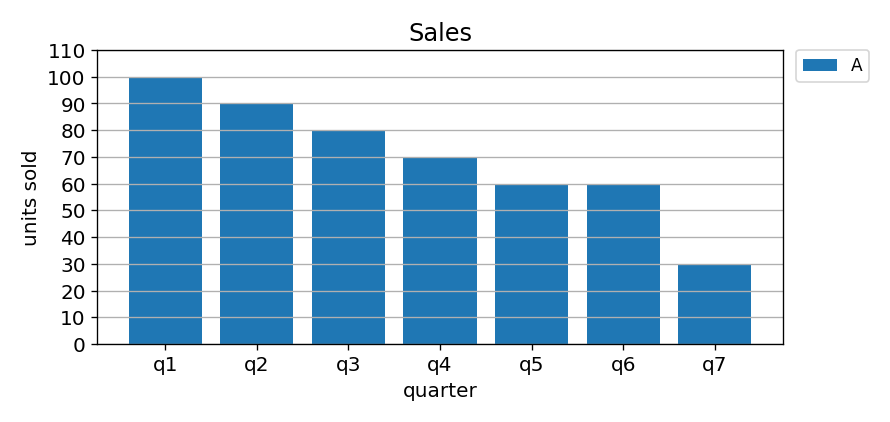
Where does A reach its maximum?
q1
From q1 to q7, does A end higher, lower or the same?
lower
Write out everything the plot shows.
Title: Sales
x-axis: quarter, ticks q1 q2 q3 q4 q5 q6 q7
y-axis: units sold, ticks 0 10 20 30 40 50 60 70 80 90 100 110
Legend: A
Values:
A: 100 90 80 70 60 60 30
